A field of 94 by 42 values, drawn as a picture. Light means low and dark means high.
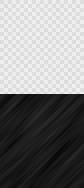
The table splits into 2 rows of 1 panel. Panel 1,1: very low, checkered, faint in contrast. Panel 2,1: very high, slanting up to the right, faint in contrast.
